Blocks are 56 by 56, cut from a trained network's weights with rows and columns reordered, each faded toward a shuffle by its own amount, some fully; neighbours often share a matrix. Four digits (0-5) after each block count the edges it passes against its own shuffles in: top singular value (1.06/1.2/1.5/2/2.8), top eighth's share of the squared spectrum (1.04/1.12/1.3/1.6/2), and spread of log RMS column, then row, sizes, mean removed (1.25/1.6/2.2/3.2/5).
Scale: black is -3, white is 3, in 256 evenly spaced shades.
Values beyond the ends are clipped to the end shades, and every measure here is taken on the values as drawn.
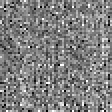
3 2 0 2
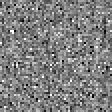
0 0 0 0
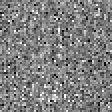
1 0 0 1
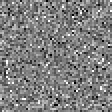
0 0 0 0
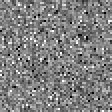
0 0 0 0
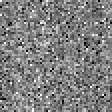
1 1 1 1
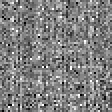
3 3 0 2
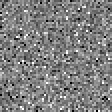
0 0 0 0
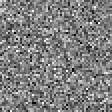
1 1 0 0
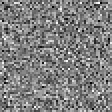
3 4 1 1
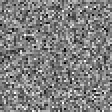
1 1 0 0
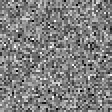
1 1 0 0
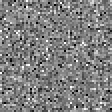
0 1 0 0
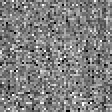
2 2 0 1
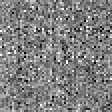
2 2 0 2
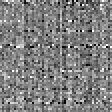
3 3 0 3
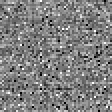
1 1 1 0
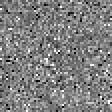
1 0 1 0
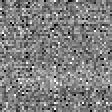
2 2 1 0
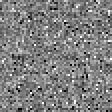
1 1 1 0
